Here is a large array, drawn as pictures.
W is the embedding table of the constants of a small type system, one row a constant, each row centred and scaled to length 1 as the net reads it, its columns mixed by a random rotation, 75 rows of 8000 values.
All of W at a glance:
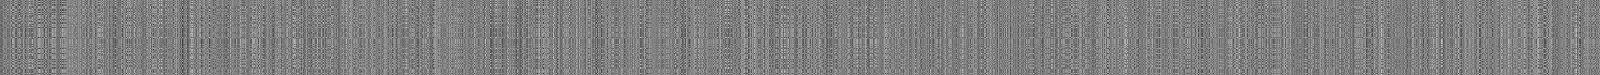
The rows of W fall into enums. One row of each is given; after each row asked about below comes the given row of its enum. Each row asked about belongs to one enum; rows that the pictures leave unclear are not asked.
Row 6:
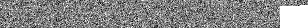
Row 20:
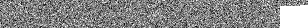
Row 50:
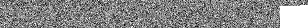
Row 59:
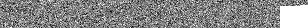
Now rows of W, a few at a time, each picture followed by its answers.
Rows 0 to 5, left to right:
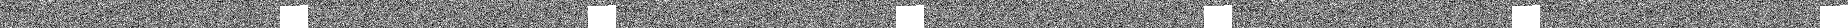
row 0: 59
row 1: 50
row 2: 59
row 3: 50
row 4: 59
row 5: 59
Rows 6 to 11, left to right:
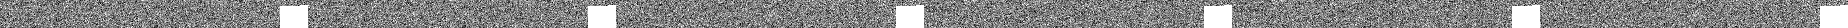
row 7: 6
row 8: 20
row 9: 59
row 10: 59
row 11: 20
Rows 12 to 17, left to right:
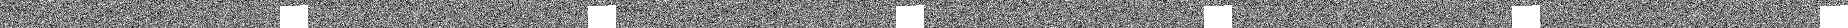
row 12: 59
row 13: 50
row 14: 59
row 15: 6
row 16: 50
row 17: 20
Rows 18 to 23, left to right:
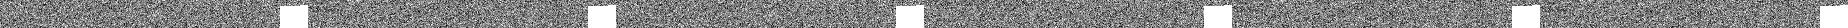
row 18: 20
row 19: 59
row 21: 50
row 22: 59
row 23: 59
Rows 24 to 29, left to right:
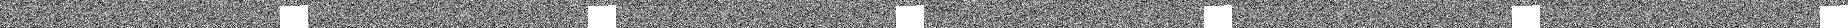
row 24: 6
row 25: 20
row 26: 50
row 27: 59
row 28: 50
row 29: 50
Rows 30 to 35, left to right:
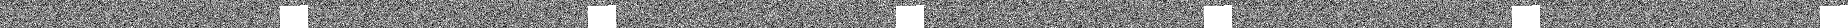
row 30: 50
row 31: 50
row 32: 20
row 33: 6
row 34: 50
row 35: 50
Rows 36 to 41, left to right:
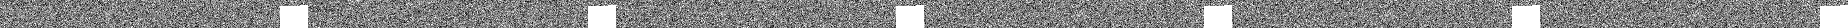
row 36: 50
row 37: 59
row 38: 6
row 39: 20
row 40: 20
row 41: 20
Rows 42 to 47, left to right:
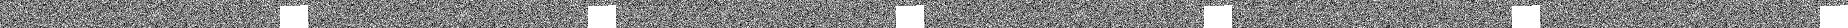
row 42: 20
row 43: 20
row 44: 50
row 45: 20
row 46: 6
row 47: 20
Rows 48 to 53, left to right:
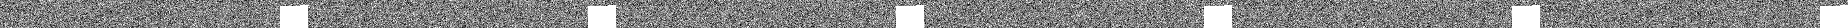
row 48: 59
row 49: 6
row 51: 20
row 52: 50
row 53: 59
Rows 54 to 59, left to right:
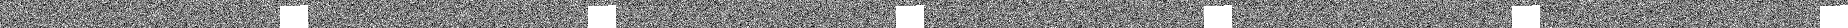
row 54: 20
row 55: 20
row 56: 50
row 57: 6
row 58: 50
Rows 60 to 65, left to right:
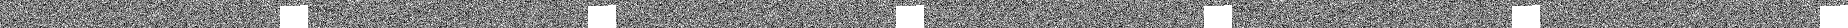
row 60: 20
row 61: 59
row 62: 20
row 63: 50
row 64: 59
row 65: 20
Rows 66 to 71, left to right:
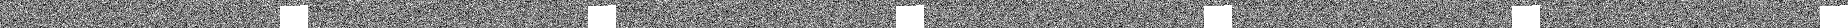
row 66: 20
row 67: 59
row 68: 59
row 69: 50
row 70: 50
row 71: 6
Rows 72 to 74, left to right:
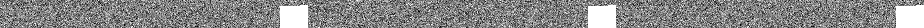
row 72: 50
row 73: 59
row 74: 50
